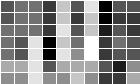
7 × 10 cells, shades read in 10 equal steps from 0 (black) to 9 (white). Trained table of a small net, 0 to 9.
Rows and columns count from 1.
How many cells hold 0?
4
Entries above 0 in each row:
9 9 10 9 9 10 10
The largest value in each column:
6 6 8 5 8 7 9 3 4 6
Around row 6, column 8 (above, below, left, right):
2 2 6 1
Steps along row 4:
down up down up down up down up down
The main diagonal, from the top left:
3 4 4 0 8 6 5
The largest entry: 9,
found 2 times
